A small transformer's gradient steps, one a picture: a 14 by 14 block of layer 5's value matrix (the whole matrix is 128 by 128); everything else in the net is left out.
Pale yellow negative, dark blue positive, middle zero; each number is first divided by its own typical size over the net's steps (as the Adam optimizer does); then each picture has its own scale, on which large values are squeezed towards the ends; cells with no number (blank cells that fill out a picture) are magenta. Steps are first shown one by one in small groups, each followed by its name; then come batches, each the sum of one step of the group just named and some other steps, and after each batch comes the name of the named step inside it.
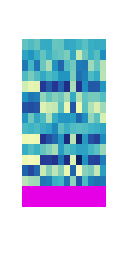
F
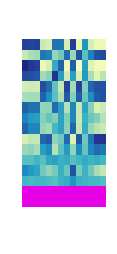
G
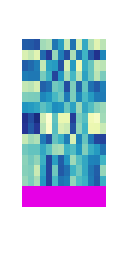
G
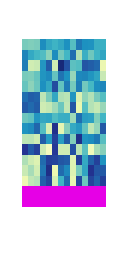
F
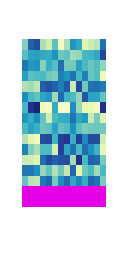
F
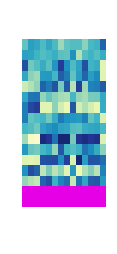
F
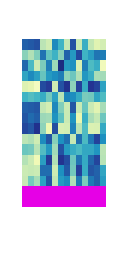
G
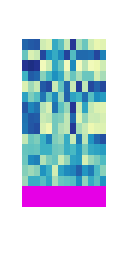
G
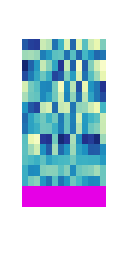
G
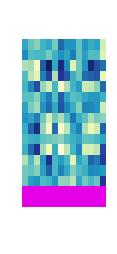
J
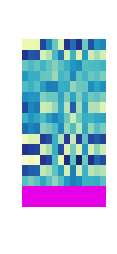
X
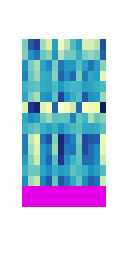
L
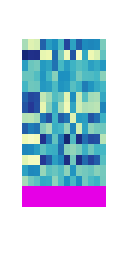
X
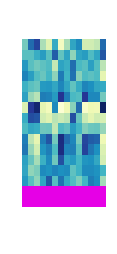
L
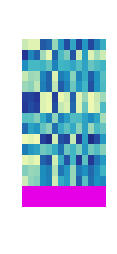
X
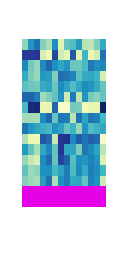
L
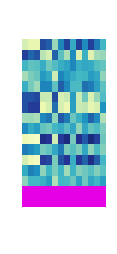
X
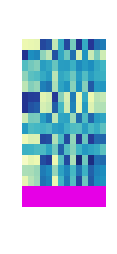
X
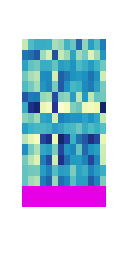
L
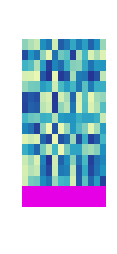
J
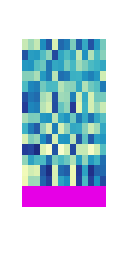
J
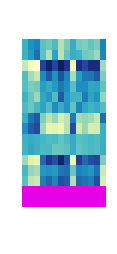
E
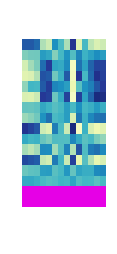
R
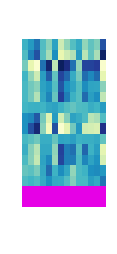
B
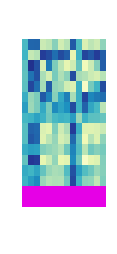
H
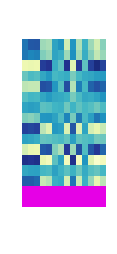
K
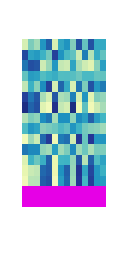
H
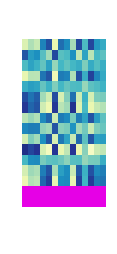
H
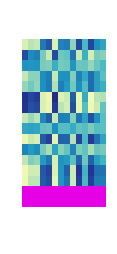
H
